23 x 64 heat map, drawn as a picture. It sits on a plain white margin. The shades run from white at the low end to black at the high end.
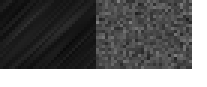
The table splits into one row of 2 panels. Panel 1,1: very high, slanting up to the right, faint in contrast. Panel 1,2: high, fine-grained.
